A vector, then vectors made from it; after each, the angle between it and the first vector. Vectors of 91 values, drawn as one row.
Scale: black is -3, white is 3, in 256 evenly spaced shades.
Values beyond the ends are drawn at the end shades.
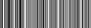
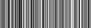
partly aligned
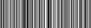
partly opposed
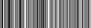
nearly parallel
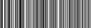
nearly parallel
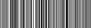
orthogonal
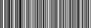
nearly parallel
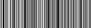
nearly opposite
